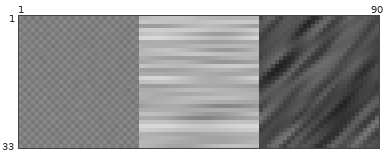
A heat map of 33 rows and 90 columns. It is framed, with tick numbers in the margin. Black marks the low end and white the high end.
The table splits into one row of 3 panels. Panel 1,1: middling, checkered, faint in contrast. Panel 1,2: high, streaked across. Panel 1,3: low, slanting up to the right.
